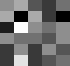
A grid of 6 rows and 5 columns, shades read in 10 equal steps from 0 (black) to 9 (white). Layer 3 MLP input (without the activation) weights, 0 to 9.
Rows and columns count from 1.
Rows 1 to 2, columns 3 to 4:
3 2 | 6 2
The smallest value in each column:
1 0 2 2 0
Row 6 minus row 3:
1 -1 -3 -1 -1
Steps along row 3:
up down down up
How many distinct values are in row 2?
3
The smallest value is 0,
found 2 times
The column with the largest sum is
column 2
